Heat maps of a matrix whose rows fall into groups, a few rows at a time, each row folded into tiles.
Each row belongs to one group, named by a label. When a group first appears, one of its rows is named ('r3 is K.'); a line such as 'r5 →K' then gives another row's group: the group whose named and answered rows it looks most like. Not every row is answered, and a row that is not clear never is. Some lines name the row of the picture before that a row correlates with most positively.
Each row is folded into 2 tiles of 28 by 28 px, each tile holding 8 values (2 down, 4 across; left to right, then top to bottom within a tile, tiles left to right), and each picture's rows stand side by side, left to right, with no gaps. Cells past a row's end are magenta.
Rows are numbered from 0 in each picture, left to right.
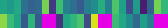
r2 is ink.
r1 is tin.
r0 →ink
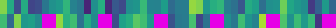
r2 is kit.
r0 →ink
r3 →kit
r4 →tin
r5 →ink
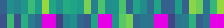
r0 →kit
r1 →kit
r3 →kit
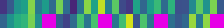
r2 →ink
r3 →tin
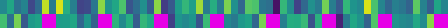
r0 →ink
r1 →ink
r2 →ink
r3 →kit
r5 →tin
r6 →kit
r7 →tin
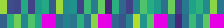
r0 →ink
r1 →tin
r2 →tin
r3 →tin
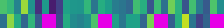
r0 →ink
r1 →kit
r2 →tin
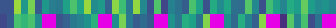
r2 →ink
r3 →tin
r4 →tin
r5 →kit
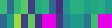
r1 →kit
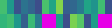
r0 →ink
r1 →tin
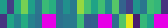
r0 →kit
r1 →kit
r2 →ink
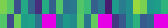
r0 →ink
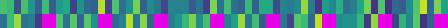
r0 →ink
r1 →ink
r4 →ink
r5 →tin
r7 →kit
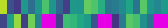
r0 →ink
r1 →kit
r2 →kit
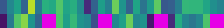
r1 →ink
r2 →ink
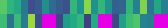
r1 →kit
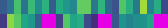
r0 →kit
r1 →kit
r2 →kit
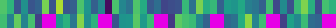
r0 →ink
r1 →tin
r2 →tin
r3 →kit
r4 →tin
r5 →kit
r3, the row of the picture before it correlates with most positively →0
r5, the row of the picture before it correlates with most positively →1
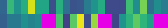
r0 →kit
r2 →kit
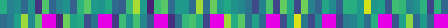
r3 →kit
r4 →ink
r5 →ink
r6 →kit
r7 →ink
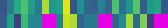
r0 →kit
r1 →ink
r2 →ink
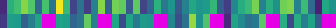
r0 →kit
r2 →ink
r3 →tin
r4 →kit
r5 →ink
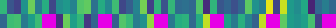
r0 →tin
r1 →kit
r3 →tin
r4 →tin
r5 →ink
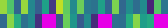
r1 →ink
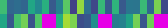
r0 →tin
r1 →ink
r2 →tin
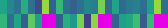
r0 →ink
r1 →tin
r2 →tin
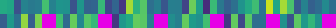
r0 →tin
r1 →ink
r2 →kit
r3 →tin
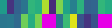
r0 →tin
